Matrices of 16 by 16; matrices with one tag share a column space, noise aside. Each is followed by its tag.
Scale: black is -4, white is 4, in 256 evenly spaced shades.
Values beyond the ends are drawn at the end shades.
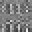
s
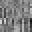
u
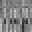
u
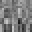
u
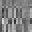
u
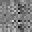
s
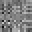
s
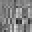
u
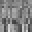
u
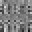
s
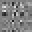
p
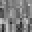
u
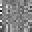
s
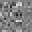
p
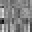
u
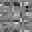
p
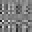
s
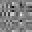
p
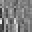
u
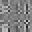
s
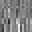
u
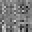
s
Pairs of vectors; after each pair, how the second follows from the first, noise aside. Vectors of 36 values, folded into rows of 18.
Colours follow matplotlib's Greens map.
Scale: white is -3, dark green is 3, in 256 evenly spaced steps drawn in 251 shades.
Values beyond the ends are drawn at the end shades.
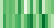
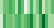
copied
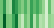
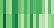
copied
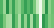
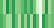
copied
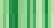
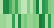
shuffled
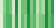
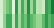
copied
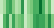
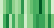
copied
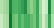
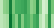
copied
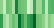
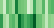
copied
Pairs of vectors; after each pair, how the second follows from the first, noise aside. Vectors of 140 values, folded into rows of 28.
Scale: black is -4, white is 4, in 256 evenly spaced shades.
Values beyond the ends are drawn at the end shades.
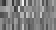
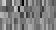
negated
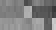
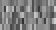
shuffled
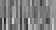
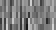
copied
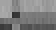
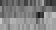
reversed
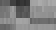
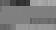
partly zeroed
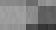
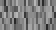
shuffled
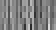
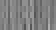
shrunk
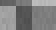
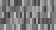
shuffled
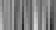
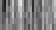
reversed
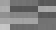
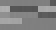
partly zeroed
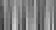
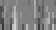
partly zeroed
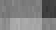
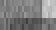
negated
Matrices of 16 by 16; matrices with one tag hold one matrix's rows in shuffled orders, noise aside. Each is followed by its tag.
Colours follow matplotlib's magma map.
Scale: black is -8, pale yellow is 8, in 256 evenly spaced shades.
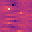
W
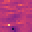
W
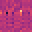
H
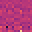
H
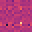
H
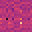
H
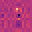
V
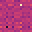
H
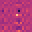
V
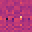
H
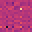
H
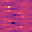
W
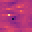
W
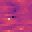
W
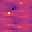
W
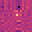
V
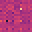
H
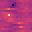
W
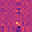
V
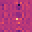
V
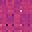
H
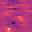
W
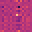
V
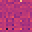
H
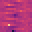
W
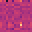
H
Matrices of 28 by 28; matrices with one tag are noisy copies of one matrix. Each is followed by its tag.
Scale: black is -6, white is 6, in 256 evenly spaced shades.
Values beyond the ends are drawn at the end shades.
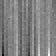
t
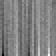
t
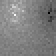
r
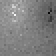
r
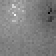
r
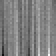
t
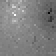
r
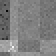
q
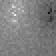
r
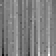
t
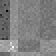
q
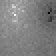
r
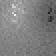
r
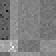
q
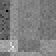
q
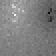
r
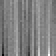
t
